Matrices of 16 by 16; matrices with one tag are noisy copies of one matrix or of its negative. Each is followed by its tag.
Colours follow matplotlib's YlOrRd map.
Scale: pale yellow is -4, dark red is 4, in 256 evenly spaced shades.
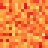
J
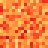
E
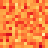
J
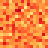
J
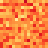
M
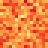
M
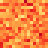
M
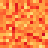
J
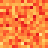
M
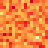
J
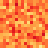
J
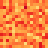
J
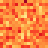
M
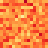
M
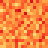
E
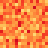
E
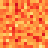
J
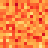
J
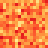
E
